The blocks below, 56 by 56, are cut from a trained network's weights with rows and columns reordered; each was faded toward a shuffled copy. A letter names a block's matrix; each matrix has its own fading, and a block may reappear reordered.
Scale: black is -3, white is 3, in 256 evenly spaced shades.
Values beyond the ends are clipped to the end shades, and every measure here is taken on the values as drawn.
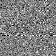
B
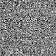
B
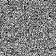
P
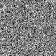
P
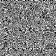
B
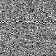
B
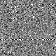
B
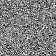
P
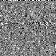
B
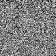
P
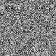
P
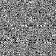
B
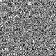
B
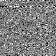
B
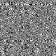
B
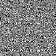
B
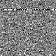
B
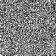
P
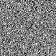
P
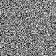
P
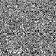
B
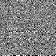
B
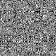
B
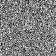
P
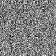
P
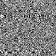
B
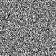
P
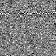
B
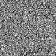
P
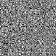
B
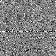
B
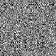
B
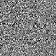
B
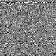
B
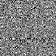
B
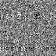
B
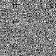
B
